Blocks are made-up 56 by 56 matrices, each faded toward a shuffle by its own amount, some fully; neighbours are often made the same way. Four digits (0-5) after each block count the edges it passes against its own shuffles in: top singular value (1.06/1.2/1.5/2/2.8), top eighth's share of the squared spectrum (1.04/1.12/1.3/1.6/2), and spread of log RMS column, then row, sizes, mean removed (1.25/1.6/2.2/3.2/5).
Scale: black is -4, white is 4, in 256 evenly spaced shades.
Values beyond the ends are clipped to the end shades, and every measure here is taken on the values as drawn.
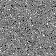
0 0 0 0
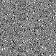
2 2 1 0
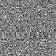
3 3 1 1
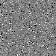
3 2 1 0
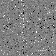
2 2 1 0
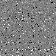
2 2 1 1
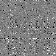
2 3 2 2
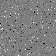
0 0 0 0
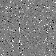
2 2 1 1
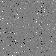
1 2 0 0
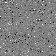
1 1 1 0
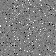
0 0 0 0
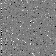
3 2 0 0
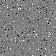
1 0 0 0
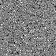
0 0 0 0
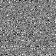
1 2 0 3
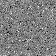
0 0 0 0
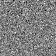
0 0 0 1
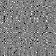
4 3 2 2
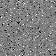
1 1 0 0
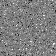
1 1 0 0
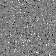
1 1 0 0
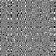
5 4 3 2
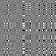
5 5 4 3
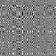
5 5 3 3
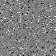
2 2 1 0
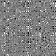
4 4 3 2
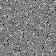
0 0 0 0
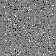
1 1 2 0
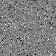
0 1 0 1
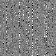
2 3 3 0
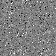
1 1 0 0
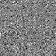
3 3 1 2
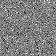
1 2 0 0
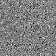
3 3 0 1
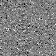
3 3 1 1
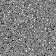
1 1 0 0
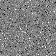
2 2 0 0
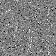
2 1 0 0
